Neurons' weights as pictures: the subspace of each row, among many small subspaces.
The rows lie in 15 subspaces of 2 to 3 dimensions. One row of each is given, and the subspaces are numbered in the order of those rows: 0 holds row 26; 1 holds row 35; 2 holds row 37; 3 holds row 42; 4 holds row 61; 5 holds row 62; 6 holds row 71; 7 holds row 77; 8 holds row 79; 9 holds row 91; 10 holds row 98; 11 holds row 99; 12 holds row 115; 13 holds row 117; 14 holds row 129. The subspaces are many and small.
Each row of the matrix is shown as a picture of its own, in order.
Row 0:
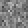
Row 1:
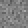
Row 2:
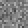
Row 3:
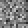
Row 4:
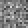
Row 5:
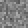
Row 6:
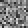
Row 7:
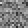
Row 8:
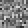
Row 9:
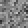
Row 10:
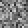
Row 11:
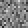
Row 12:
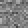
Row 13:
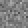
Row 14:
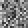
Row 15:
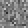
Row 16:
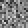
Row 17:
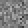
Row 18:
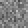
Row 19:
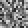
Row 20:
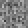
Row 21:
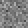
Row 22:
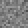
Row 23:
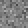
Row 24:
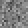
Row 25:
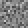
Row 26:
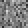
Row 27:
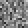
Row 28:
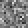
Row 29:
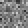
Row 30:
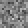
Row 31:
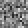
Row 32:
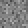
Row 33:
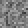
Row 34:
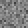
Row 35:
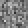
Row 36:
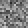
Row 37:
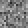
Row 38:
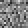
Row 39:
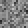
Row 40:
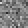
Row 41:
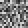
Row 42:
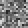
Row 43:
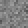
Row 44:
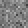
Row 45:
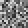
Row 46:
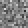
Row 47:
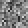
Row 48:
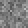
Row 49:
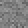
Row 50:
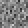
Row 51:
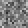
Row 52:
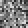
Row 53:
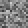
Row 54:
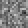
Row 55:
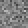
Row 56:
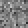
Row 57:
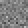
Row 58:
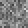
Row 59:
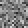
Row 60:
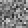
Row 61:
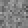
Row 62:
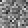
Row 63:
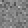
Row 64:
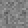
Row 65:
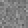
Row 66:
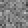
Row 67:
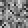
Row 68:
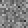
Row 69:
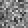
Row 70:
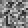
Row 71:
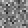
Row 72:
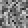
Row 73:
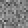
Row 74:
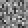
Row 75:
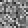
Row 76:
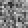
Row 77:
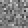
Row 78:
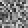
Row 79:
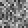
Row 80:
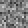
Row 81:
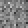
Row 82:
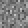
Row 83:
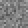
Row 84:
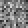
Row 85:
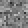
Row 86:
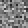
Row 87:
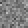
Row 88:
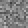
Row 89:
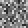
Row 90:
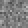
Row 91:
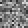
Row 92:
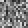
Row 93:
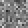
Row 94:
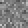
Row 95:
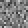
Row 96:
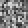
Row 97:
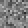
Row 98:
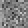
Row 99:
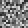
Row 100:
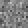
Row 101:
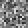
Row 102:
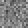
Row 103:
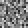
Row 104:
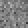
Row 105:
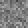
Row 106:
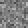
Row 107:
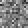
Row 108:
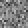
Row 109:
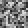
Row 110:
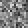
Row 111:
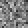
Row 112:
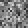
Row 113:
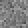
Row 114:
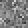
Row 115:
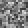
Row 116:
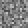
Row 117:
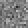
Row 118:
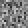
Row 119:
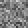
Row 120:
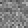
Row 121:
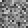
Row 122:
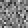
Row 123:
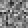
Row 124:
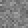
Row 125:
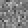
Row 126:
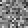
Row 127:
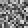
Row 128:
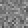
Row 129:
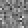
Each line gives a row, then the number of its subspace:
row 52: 14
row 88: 3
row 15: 12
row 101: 13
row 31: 14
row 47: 10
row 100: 4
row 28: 14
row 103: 0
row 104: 13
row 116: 7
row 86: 7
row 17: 13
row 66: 2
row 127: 0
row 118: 11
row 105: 3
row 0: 8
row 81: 13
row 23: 7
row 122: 4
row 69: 10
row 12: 3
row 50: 7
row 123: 6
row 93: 3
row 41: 2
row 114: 14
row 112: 10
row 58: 8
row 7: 9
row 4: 13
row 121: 5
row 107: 9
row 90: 4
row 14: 10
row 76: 1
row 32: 6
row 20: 1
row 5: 0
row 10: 11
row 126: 5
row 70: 12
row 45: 10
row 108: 8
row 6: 9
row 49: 9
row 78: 11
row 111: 1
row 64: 12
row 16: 10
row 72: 7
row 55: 12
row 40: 5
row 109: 12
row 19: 14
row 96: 1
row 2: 11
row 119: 3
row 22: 11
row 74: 1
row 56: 13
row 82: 7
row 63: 5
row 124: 0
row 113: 14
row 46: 7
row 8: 14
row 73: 8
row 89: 6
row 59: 0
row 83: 11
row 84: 13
